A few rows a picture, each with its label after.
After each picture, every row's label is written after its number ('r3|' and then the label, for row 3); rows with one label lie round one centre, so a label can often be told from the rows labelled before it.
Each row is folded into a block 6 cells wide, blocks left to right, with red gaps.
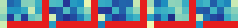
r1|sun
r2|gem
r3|gem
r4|sun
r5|gem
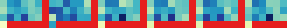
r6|sun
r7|gem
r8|sun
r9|sun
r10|sun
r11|sun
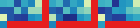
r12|gem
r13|gem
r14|gem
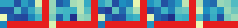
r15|gem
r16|sun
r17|gem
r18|gem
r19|sun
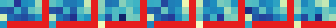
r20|gem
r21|gem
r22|sun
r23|gem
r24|sun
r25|gem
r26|sun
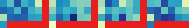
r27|gem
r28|sun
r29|sun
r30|gem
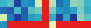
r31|gem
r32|sun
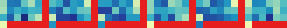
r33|sun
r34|gem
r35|gem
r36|sun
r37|gem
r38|sun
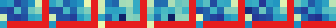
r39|gem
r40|gem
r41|sun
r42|sun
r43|gem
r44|gem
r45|gem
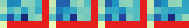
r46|sun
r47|sun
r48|sun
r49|sun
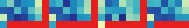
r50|gem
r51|gem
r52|sun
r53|gem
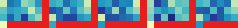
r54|sun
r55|gem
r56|gem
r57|sun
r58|gem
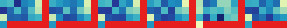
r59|gem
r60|gem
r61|gem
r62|gem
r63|sun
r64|gem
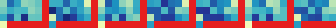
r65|sun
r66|gem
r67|sun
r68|gem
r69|gem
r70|sun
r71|gem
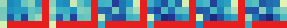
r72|sun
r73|sun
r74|gem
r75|gem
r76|gem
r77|gem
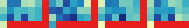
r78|sun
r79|gem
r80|sun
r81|sun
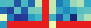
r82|gem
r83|sun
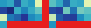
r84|gem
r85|gem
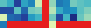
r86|gem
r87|sun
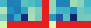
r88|sun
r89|sun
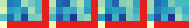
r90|sun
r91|sun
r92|sun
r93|sun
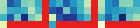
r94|sun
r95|gem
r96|sun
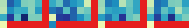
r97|sun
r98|gem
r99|sun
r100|sun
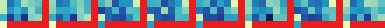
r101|sun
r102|sun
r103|gem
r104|gem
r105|gem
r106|sun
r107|gem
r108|sun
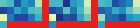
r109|gem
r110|gem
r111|gem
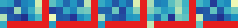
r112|gem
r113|gem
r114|gem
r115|sun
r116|gem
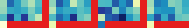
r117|sun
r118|sun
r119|gem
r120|sun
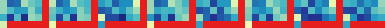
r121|sun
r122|sun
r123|gem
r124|sun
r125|gem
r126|sun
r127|gem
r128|gem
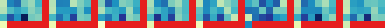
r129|sun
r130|sun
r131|sun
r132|sun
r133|sun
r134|gem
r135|sun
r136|sun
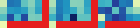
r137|sun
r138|sun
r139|gem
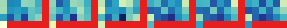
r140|sun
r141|sun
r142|sun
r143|gem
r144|gem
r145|gem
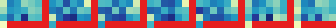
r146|sun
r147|gem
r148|gem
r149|gem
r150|gem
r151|sun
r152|sun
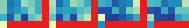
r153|sun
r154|sun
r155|gem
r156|gem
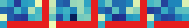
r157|gem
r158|sun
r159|gem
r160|gem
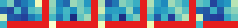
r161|gem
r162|sun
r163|sun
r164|sun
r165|gem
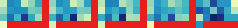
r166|sun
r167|sun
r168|sun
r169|sun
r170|gem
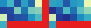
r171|gem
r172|gem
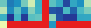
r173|sun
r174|gem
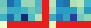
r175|sun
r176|sun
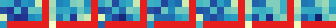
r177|gem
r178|sun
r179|gem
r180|gem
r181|gem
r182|sun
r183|sun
